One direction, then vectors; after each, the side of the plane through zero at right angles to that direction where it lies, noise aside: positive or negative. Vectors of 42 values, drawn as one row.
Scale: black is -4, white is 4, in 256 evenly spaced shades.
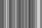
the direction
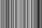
negative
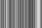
positive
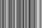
positive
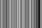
negative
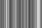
positive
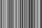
positive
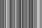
positive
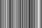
positive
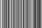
negative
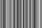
positive
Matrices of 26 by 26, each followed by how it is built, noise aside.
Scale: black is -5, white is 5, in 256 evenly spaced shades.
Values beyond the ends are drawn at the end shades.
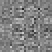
low rank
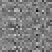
low rank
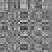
low rank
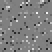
sparse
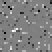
sparse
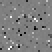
sparse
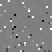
sparse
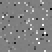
sparse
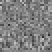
low rank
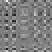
low rank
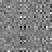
low rank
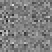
low rank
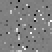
sparse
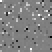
sparse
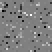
sparse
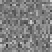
low rank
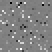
sparse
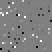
sparse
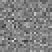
low rank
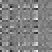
low rank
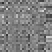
low rank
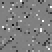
sparse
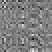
low rank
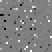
sparse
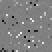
sparse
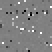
sparse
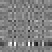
low rank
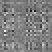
low rank
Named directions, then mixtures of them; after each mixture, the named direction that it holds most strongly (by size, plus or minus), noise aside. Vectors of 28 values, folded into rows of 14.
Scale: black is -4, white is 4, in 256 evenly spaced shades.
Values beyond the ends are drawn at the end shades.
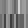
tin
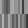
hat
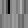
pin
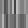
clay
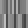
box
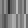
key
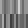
tin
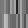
key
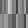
key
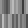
hat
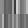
clay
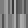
clay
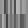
clay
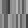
hat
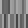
hat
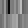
pin
